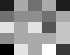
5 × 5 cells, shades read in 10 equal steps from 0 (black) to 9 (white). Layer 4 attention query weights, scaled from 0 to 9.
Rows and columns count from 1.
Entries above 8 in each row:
0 0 0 0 1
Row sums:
18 24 32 30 25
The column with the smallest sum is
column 1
